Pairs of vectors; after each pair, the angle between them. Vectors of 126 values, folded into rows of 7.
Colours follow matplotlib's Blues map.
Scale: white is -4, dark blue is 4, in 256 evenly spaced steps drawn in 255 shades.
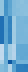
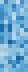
partly aligned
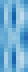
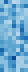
partly aligned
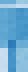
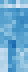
nearly parallel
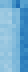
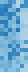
partly opposed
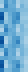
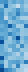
partly aligned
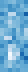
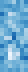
nearly parallel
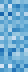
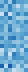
nearly opposite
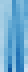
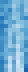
nearly opposite
